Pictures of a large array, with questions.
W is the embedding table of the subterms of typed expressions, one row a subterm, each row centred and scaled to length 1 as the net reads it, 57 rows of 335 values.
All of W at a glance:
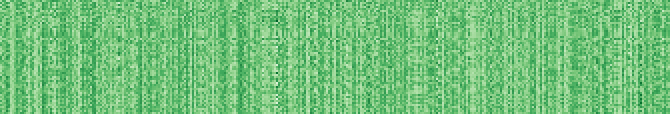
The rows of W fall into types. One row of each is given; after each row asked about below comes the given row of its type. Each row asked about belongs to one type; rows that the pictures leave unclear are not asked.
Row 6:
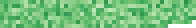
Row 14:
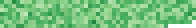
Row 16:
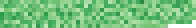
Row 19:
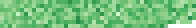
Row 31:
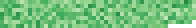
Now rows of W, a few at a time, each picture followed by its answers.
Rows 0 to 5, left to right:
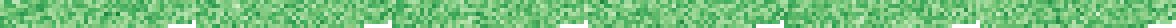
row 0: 16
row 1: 31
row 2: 31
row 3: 14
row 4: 16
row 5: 19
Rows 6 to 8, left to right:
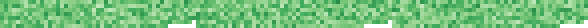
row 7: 16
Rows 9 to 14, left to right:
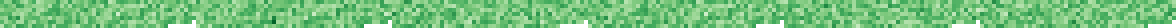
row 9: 14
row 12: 14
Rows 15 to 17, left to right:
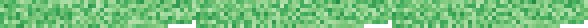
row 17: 16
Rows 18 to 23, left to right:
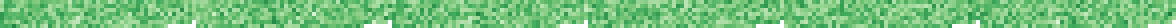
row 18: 16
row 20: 31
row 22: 6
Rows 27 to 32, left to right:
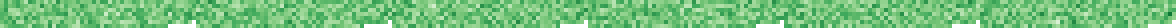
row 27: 6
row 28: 14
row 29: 31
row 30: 6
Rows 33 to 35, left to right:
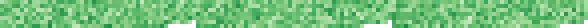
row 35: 16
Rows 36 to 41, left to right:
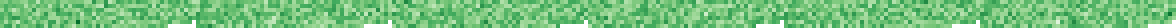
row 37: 16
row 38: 14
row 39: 14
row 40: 16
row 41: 31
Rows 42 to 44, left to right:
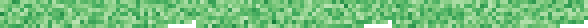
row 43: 19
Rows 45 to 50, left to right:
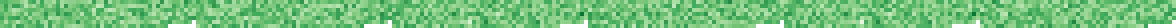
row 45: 6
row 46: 6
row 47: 31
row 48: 16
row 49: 31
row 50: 14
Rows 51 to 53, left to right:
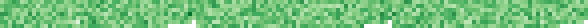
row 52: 6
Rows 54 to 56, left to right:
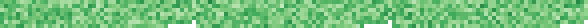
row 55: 14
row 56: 31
